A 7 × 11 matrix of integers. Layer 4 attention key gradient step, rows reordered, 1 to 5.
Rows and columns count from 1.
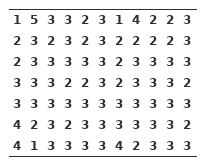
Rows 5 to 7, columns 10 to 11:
3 3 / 3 2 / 3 3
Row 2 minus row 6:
-2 1 -1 1 -1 0 -1 -1 -1 -1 1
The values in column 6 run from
3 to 3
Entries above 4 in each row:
1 0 0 0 0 0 0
